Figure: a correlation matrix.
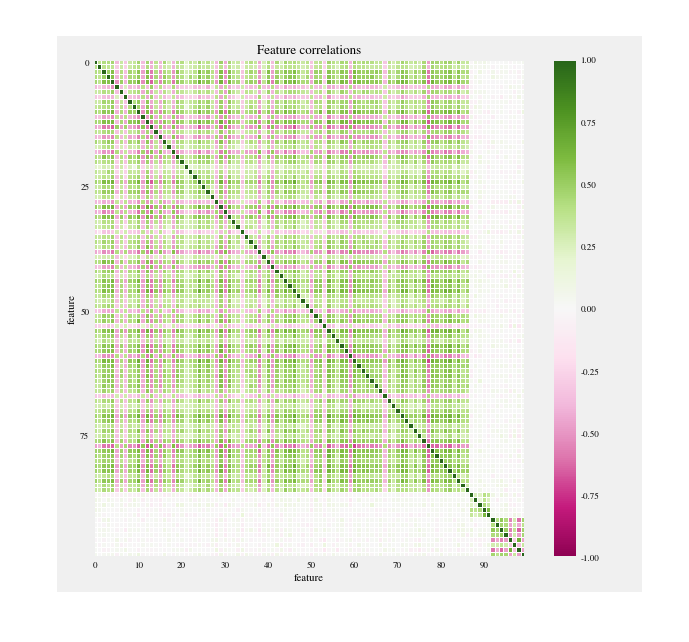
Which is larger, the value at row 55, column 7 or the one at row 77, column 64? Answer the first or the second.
the first
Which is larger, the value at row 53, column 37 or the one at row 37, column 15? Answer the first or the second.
the first
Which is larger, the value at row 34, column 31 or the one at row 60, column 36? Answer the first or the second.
the second
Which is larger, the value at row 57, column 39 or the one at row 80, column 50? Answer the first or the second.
the first
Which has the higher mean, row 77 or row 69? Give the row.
69
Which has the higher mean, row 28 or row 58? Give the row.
58
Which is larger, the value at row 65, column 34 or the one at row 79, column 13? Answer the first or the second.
the first
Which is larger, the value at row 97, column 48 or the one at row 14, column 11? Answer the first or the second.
the first
